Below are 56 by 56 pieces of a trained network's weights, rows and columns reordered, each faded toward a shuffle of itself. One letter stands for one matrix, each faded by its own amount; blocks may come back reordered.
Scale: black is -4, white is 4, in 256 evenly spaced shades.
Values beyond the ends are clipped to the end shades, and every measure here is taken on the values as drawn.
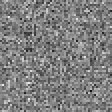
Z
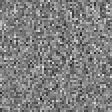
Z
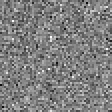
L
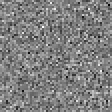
L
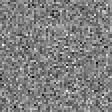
L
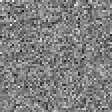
L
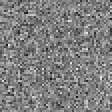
Z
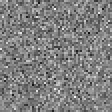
L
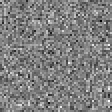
Z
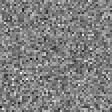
L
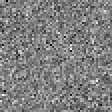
L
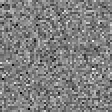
L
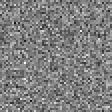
Z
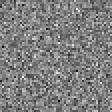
Z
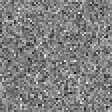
L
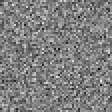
L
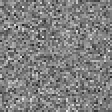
Z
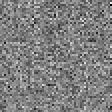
Z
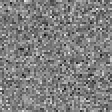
L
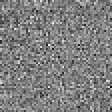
Z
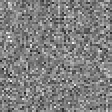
Z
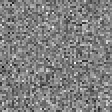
Z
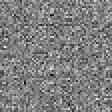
Z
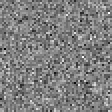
L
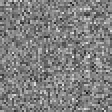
Z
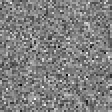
L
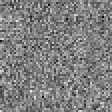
Z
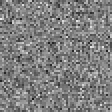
Z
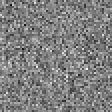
L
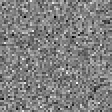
L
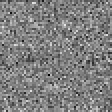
L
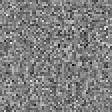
Z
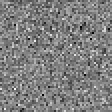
L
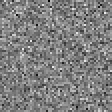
L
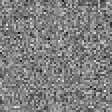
Z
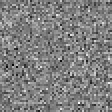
L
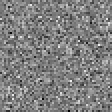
L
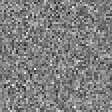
Z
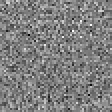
Z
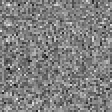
Z
